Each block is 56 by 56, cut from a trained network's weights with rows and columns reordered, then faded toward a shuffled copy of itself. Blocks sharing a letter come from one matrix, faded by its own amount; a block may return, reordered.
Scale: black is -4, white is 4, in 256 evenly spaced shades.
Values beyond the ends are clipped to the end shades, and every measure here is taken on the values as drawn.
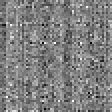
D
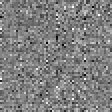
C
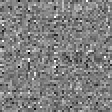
C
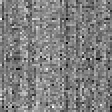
D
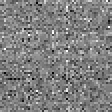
C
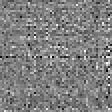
C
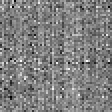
D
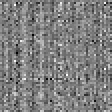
D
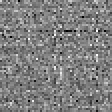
C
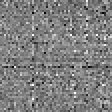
C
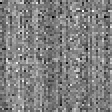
D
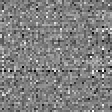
C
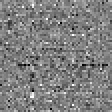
C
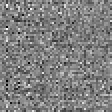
C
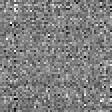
C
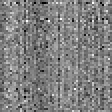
D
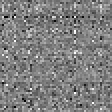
C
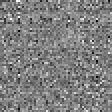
C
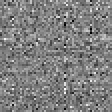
C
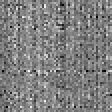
D
